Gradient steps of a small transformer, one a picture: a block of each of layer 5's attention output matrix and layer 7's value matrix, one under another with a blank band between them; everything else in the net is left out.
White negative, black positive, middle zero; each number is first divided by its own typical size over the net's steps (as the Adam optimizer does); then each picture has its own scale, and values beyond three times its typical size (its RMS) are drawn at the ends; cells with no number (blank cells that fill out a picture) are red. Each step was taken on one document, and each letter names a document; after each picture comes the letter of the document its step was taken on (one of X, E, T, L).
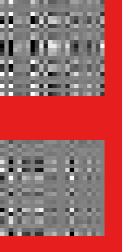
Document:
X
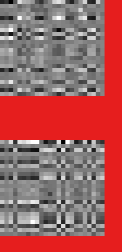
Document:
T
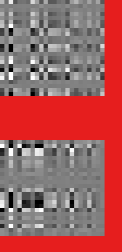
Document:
X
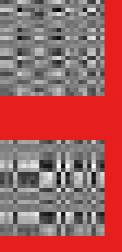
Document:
T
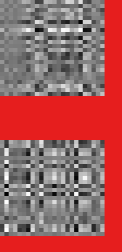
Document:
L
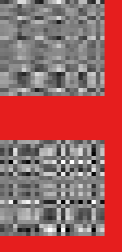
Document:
T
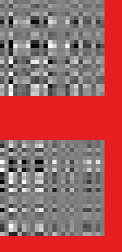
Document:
X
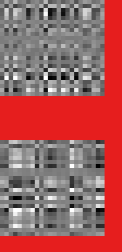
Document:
L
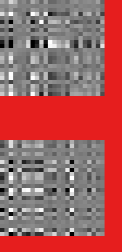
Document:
X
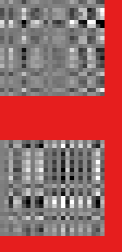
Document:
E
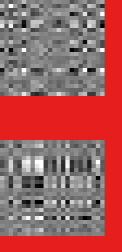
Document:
E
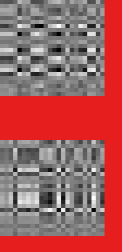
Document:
T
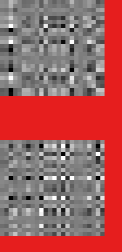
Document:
E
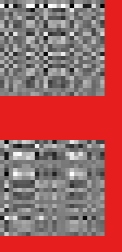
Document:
L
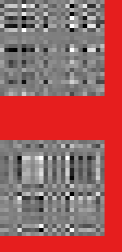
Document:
E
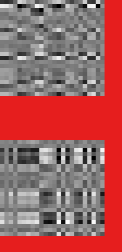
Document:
T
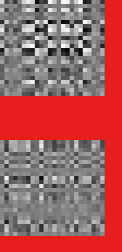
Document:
L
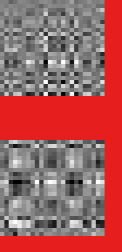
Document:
L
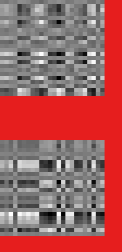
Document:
T
